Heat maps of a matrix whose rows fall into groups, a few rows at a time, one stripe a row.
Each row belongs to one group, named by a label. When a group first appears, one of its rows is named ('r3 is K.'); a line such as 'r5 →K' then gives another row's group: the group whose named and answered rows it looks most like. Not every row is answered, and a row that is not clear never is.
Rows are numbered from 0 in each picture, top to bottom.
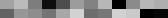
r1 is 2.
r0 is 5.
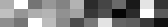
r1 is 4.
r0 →4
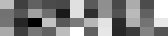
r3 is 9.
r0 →5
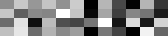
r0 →4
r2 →5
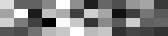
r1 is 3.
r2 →9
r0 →9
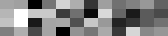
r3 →5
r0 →9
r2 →3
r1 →4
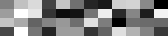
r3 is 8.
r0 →8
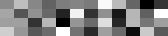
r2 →5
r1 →5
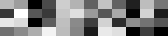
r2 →9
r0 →9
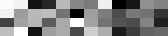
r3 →3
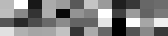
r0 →3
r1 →5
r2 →5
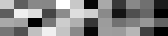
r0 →9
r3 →2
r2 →9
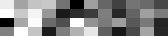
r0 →3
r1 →4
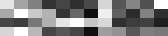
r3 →4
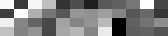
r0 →4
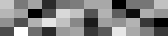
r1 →9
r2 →2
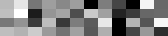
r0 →4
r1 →3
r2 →5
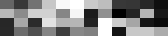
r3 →5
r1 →4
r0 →2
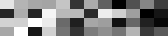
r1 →2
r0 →3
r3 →3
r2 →3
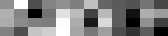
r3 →2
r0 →3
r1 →9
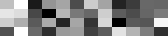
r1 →9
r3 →8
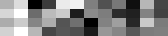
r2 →4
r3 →4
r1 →3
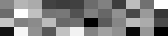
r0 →5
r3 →8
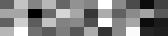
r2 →2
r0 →2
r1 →9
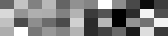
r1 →4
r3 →4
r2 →5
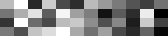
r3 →2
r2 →8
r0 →3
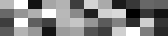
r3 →8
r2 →8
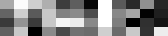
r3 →5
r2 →2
